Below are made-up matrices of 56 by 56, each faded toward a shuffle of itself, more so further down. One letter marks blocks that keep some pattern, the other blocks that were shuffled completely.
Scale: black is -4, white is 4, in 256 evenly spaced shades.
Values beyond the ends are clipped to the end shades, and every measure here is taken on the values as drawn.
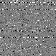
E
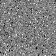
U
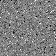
U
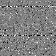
E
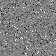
U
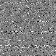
E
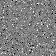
U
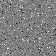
U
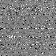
E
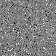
U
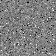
U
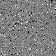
U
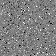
U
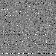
E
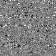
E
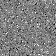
U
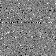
E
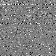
E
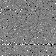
E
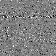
E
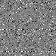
E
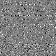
E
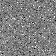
U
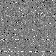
E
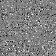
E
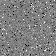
U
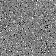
U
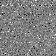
E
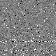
E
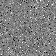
U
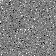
U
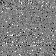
E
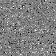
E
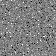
U
